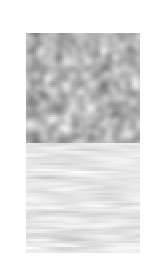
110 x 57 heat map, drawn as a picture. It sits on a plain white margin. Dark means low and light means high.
It is made of 2 by 1 panels. Panel 1,1: high, blotchy. Panel 2,1: very high, streaked across, faint in contrast.
